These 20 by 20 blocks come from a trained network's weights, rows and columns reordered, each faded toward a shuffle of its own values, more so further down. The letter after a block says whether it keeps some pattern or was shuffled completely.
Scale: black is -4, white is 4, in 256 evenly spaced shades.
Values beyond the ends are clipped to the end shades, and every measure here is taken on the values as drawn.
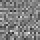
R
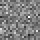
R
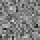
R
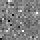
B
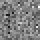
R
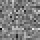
R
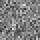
B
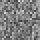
R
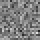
R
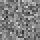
B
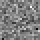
B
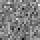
B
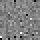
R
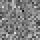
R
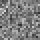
B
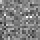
R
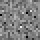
B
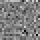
R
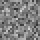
R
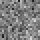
B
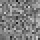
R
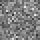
B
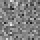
R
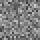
B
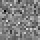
B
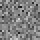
B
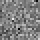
B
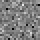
B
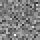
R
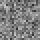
B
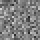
R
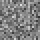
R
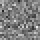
R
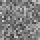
B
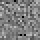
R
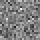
B
